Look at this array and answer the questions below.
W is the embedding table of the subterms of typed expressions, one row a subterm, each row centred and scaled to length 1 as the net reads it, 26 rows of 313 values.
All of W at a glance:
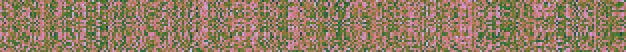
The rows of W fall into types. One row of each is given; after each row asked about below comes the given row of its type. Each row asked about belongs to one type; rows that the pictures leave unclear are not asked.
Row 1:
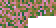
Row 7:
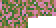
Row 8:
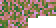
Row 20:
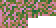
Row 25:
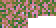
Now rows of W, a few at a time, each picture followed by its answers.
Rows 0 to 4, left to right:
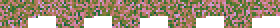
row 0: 7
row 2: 25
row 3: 1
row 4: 7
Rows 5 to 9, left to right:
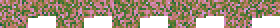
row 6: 7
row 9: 20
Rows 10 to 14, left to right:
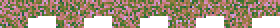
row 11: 8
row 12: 1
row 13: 20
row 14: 1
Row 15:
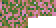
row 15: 7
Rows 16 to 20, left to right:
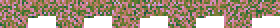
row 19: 1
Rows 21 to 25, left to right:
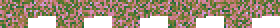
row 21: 1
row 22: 7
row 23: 20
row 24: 8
